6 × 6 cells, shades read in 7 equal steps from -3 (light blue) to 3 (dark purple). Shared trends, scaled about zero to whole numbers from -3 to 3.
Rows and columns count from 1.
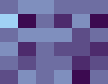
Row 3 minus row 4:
1 -3 -1 -2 0 -2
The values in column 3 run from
-1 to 0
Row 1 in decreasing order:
0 0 0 0 -1 -1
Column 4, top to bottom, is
0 2 -1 1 0 -1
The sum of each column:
-3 3 -2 1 6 6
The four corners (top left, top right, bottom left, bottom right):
0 0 1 0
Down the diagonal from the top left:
0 3 -1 1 2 0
